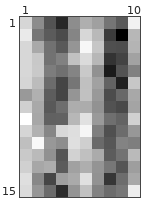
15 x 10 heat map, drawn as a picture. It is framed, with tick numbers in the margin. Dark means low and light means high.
Stripes: upright, repeating 2 times. Grain: streaks running down. Ninth with the lowest average: top right.
